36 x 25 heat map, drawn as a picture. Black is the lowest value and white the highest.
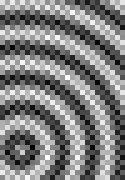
Overall the values sit about 50% of the way up the scale. Concentric rings centre on the bottom left. No seam splits the table. There is no overall slope. Neither half mirrors the other. The bottom right is the ninth with the lowest average.
